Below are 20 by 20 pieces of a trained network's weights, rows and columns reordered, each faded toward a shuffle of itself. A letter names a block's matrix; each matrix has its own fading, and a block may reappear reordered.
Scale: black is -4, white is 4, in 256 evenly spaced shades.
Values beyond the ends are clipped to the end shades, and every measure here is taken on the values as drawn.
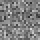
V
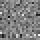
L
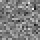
V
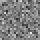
V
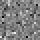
L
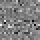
L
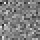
L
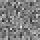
V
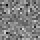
V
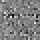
L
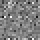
L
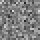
V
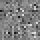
L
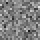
V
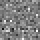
L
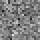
V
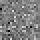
L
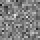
V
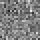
V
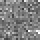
L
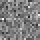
V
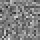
V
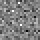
L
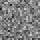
V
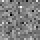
L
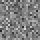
V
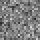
V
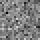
L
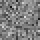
V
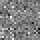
L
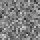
V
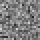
V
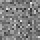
L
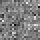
L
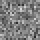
V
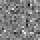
L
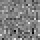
L
